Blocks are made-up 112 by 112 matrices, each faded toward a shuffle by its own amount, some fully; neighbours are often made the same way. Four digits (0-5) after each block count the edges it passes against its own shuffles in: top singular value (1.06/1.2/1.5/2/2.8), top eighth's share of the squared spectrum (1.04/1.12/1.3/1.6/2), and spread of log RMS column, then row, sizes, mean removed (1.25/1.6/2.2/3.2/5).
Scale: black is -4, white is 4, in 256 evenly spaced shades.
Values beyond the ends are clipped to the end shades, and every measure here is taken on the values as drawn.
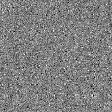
3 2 1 1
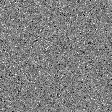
1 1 0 0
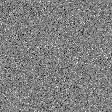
2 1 0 0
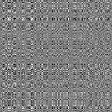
5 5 4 4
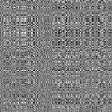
5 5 4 4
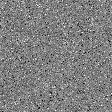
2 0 0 0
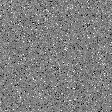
2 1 0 0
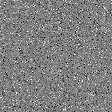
3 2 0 0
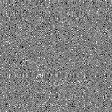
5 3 2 2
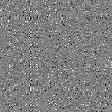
4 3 2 1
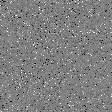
2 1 0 0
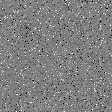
2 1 0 0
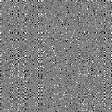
5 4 3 2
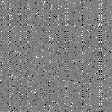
5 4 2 2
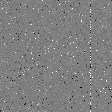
4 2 0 0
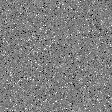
0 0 0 0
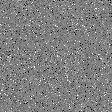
2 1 0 0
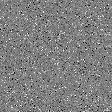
2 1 0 0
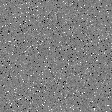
0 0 0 0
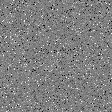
0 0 0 0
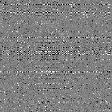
5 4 2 3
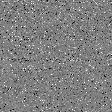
2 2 0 1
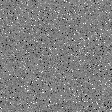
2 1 0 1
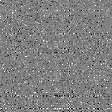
4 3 1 2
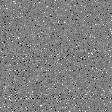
3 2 0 1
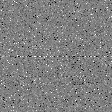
3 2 0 1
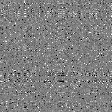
4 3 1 2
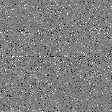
3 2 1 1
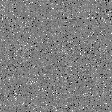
3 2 1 2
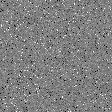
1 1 0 0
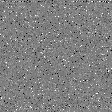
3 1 0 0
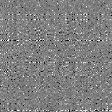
4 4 2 3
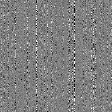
3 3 4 0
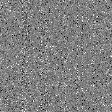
1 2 2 0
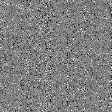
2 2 3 0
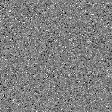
3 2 1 1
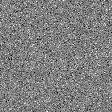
2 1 0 0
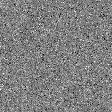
2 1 0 0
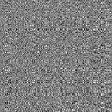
5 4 3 3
